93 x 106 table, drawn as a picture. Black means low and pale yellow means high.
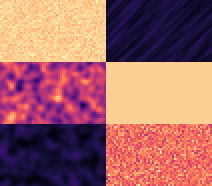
It is made of 3 by 2 panels. Panel 1,1: very high, fine-grained, faint in contrast. Panel 1,2: very low, slanting up to the right, faint in contrast. Panel 2,1: middling, blotchy, strong in contrast. Panel 2,2: very high, flat. Panel 3,1: very low, blotchy, faint in contrast. Panel 3,2: high, fine-grained.
